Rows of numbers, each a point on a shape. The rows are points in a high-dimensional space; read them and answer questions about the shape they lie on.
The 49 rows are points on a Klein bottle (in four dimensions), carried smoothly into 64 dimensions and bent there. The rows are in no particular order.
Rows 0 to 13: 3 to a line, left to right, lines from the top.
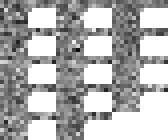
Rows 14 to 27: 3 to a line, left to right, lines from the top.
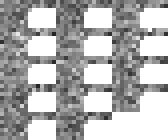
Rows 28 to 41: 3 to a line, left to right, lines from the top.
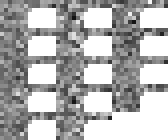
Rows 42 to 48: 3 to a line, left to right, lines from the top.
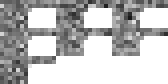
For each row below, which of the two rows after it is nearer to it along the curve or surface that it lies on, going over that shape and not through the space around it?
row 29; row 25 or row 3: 3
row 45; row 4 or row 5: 4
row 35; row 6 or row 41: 6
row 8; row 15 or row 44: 15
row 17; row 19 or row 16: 19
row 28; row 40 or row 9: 9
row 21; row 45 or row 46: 45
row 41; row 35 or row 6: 6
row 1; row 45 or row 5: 5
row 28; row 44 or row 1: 1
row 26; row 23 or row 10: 23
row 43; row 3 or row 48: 3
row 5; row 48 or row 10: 10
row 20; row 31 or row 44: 31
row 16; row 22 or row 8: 22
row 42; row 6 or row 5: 6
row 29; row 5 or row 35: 5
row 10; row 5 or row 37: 5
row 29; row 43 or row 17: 43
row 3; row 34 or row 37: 37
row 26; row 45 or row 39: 39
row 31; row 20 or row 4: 4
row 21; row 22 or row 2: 2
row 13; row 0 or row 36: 0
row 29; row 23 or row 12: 23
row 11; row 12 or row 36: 12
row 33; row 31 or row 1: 1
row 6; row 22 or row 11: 11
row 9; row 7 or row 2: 7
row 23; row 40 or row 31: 40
